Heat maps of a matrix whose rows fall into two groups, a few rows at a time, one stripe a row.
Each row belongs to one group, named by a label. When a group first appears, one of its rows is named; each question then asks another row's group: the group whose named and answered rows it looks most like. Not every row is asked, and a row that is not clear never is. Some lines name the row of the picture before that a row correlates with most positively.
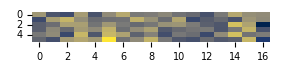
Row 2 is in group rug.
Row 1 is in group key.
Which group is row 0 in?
rug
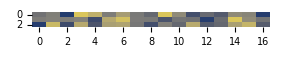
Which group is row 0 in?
rug
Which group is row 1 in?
rug
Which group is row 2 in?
rug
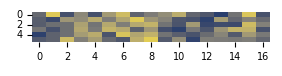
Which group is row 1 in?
key
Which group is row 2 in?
key
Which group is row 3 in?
rug
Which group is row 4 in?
key
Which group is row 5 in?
key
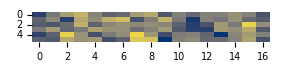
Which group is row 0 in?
key
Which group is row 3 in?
rug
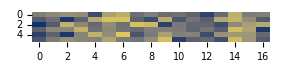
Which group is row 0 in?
rug
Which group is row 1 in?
rug
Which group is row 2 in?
key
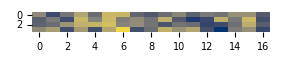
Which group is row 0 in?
rug
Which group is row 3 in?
rug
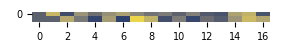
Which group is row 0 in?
rug
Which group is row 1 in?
key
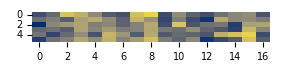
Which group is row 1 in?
key
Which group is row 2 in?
key
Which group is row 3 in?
key
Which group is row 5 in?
key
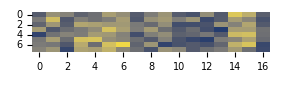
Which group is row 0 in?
rug
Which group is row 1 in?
rug
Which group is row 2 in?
rug
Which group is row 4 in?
rug
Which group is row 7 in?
rug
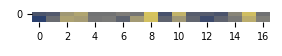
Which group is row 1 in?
key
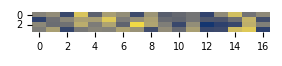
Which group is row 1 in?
key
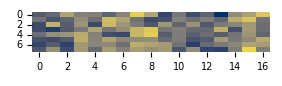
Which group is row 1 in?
rug
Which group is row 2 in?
rug
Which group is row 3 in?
key
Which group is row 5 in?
key
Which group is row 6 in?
key
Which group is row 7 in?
rug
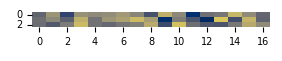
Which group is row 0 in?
rug
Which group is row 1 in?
key
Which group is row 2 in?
key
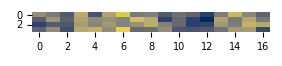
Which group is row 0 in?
rug
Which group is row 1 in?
key
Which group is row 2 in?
key
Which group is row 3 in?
rug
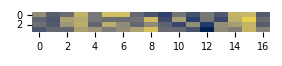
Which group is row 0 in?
rug
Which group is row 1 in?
key
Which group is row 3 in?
key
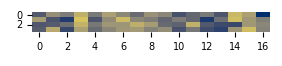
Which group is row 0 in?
rug
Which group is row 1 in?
rug
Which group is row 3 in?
rug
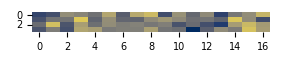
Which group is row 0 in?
key
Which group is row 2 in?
rug
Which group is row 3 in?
key
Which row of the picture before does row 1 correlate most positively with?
0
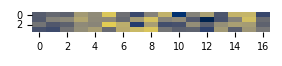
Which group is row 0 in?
rug
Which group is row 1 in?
key
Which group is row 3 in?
key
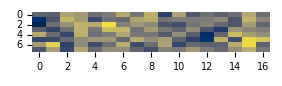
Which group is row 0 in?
key
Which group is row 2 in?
key
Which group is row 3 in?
rug
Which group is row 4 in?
rug
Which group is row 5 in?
key
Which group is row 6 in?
rug
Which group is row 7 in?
rug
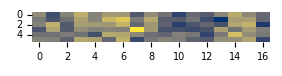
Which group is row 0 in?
rug
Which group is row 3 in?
key
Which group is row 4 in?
rug
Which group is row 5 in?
rug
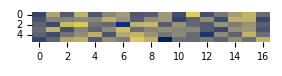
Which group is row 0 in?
rug
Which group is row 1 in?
rug
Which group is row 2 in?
key
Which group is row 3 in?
rug
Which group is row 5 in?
key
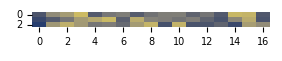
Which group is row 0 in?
rug
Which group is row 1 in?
key
